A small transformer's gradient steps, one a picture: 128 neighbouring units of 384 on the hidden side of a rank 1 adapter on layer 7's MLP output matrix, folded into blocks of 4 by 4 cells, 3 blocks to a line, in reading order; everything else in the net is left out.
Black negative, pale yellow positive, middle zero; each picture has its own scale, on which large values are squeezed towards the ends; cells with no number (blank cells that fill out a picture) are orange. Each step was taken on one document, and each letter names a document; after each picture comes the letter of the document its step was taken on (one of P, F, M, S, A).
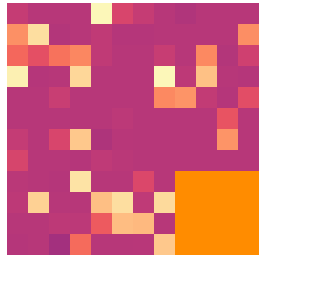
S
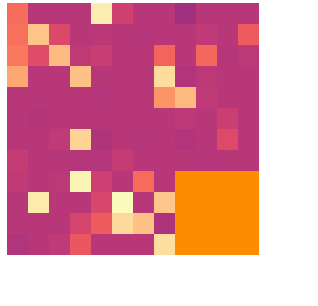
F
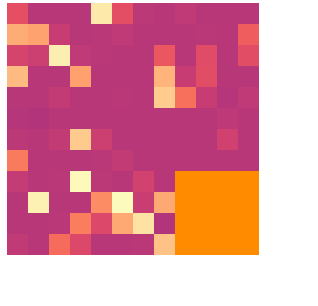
F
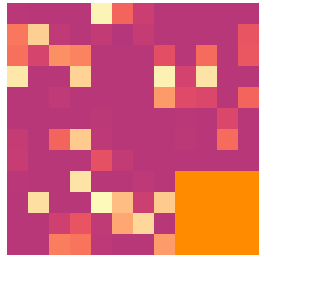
S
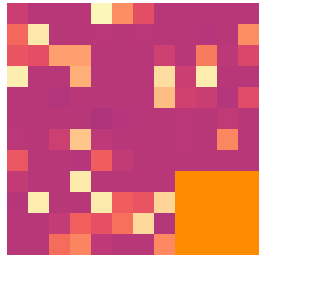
S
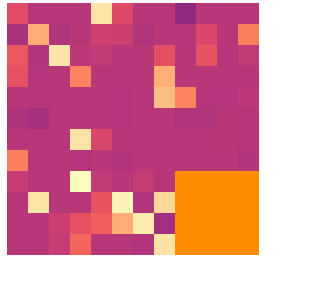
F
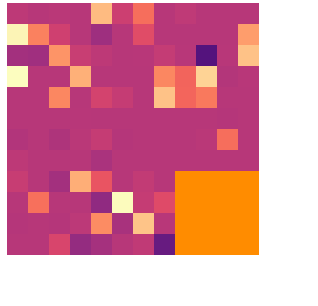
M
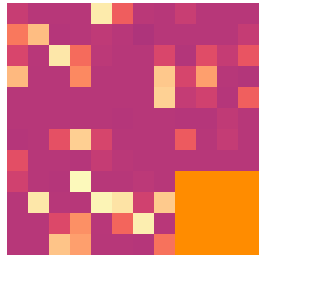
S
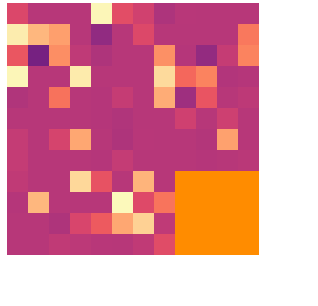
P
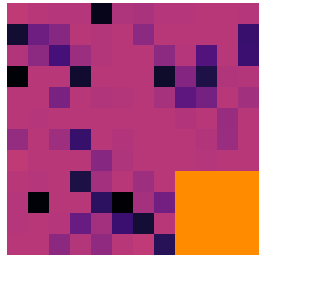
M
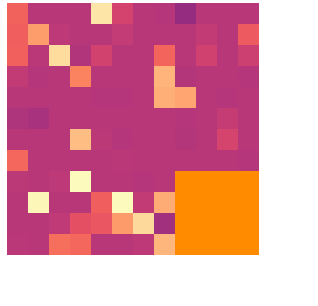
F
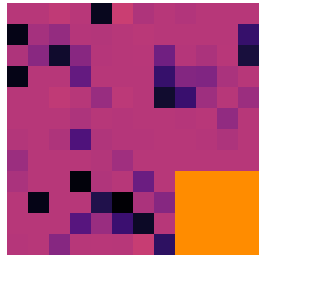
M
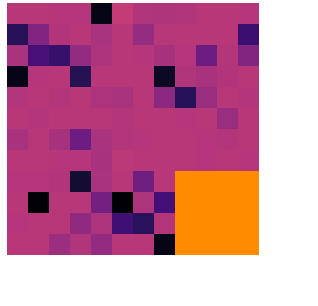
P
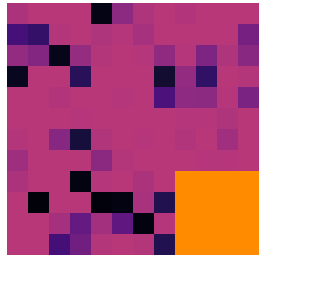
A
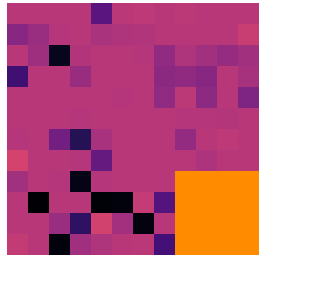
A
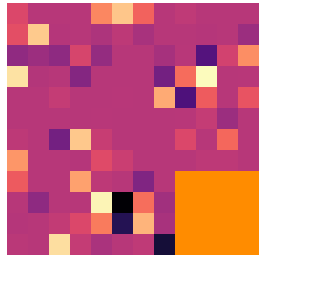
A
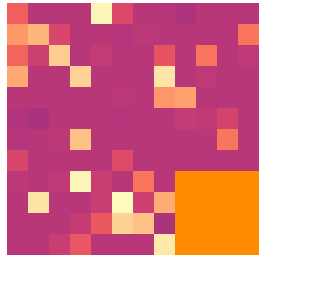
F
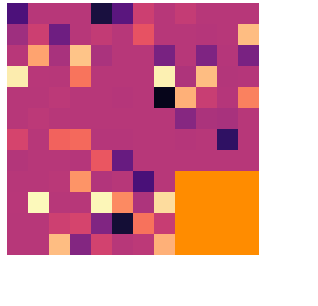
S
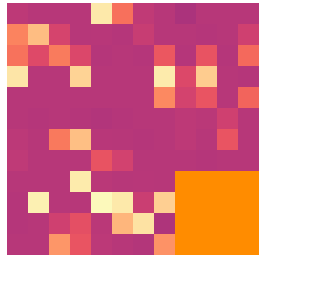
S
